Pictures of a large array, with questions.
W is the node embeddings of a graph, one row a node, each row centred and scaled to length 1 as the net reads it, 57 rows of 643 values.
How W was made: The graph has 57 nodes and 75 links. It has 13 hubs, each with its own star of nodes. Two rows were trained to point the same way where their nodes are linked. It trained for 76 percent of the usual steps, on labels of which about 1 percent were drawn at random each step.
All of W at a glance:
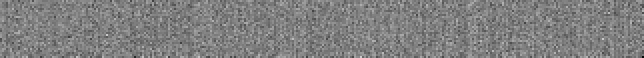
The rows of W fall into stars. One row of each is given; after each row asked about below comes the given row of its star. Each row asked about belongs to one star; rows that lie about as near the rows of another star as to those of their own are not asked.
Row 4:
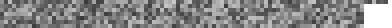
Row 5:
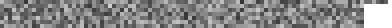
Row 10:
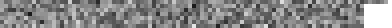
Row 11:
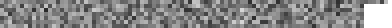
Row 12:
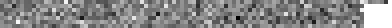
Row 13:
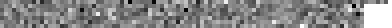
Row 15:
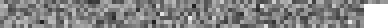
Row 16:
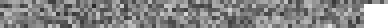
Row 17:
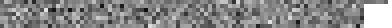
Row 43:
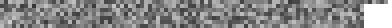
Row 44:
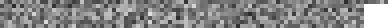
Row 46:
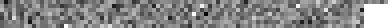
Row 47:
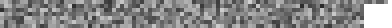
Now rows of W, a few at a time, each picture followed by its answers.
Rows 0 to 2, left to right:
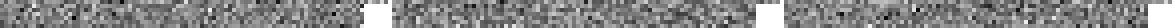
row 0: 11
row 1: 15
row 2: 11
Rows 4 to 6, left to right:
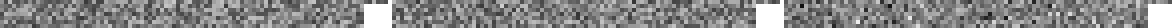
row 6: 17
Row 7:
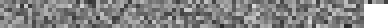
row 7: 12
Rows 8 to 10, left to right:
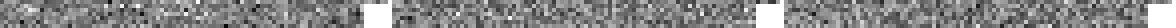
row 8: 13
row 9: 46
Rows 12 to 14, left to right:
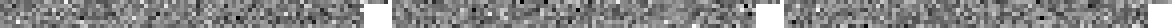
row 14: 47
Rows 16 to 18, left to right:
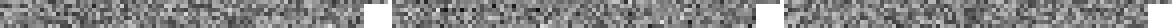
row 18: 10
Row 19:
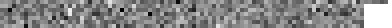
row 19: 5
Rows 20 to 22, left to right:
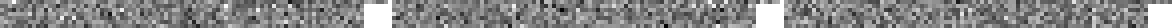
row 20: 10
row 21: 15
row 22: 15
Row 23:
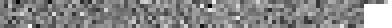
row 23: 4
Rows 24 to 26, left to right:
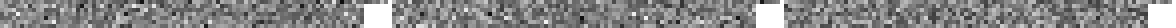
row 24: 15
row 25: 10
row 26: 47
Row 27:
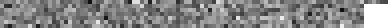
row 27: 4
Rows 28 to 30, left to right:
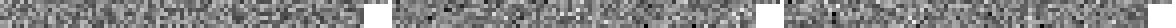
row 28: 15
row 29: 13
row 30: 17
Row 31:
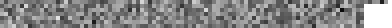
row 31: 12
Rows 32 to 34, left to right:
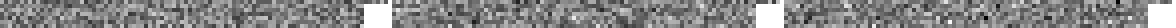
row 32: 44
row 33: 16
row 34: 5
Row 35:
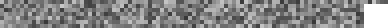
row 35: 12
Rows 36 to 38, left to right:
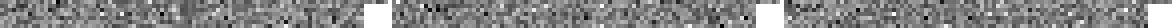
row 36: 10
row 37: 46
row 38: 43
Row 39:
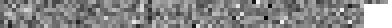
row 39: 4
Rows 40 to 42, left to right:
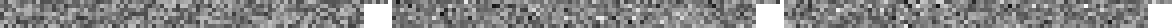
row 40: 13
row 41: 17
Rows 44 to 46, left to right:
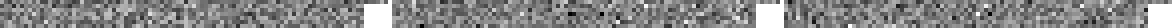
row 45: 12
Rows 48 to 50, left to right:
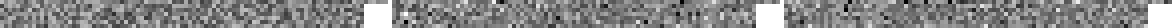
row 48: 11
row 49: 43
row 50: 11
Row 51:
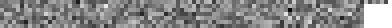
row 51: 13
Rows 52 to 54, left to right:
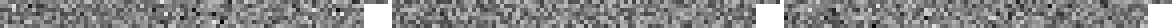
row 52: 5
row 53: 17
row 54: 17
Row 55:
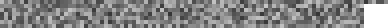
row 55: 46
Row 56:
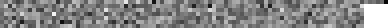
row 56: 4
